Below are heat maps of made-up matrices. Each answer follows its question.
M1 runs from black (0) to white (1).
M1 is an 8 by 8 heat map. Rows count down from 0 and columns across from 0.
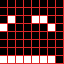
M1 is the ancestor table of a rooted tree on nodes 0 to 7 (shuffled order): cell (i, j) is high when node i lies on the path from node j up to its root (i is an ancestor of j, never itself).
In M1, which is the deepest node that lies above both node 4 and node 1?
2
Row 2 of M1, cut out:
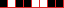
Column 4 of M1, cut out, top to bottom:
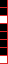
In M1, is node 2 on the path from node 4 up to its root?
yes
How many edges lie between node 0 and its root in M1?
2
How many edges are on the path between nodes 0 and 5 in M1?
4
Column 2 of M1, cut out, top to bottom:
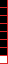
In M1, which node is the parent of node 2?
7
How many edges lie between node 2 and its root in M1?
1
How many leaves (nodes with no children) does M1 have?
5
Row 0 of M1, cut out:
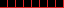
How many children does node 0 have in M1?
0
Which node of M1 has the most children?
2
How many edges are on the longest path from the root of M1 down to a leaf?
2
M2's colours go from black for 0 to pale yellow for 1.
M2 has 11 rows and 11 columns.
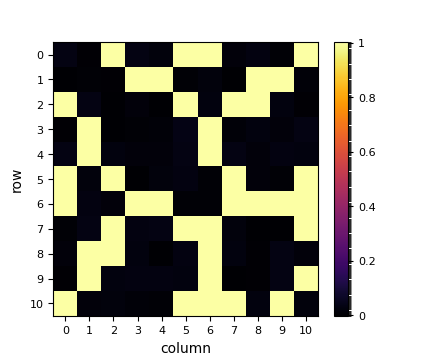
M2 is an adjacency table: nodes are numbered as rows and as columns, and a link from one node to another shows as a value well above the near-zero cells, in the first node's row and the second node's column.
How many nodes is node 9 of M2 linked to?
3
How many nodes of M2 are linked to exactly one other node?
0
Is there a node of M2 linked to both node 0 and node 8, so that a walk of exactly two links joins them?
yes
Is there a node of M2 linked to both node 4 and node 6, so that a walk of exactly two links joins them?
no
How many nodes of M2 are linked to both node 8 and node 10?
1
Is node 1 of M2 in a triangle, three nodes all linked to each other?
no
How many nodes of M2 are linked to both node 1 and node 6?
4
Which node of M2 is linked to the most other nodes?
node 6
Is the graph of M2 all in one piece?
yes
